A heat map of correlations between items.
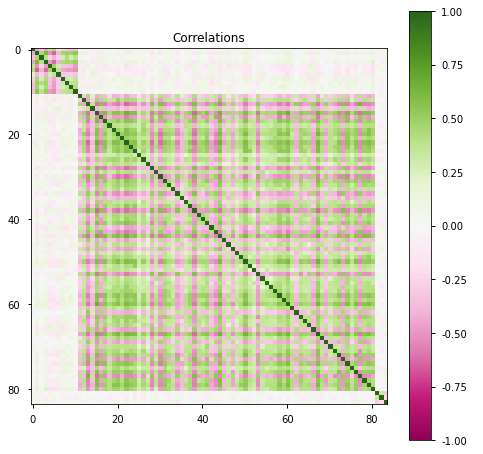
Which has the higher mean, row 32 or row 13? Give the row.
32
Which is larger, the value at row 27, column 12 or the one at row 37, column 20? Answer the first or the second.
the second
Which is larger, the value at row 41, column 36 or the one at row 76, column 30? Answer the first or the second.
the first
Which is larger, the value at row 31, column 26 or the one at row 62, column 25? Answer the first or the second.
the first
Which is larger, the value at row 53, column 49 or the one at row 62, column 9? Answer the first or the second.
the second
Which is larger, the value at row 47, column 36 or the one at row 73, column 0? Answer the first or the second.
the second
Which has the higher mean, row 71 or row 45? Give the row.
71
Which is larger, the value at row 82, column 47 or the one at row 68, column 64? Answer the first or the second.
the second
